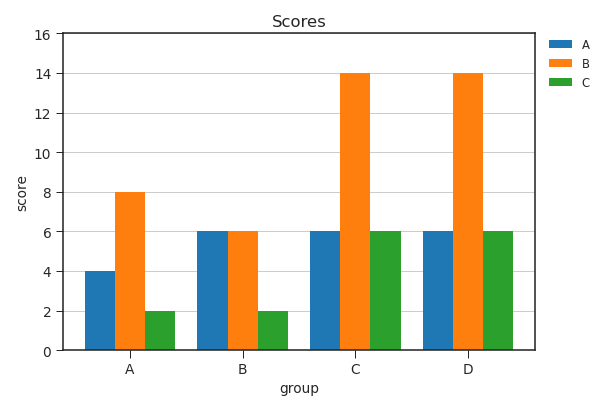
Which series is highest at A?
B
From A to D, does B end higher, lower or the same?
higher
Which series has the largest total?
B
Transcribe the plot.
Title: Scores
x-axis: group, ticks A B C D
y-axis: score, ticks 0 2 4 6 8 10 12 14 16
Legend: A, B, C
Values:
A: 4 6 6 6
B: 8 6 14 14
C: 2 2 6 6
